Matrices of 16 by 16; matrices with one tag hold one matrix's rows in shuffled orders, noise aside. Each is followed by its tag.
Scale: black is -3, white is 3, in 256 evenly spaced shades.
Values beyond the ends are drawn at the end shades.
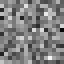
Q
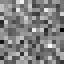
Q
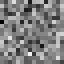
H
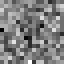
H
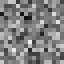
H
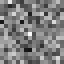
H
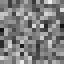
Q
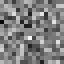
H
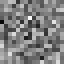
H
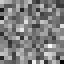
Q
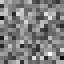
Q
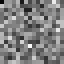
H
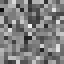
H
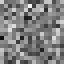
H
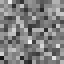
H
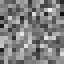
Q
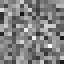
Q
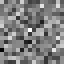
H
